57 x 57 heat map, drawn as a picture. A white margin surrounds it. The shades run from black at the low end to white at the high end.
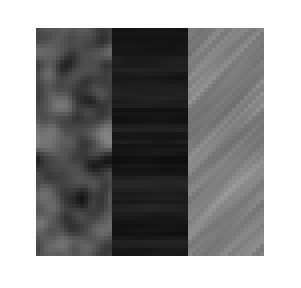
The table splits into one row of 3 panels. Panel 1,1: low, blotchy. Panel 1,2: very low, streaked across, faint in contrast. Panel 1,3: middling, slanting up to the right, faint in contrast.
